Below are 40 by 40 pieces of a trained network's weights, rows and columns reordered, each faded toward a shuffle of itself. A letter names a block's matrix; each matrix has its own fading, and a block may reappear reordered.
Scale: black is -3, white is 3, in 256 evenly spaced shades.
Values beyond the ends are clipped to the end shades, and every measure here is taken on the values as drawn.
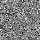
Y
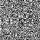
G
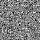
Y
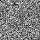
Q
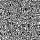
Q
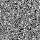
Y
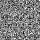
Q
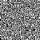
G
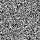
Q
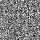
Y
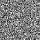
G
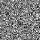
G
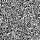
Y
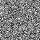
Y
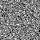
Y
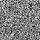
G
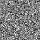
G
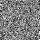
Q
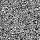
Y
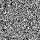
Q
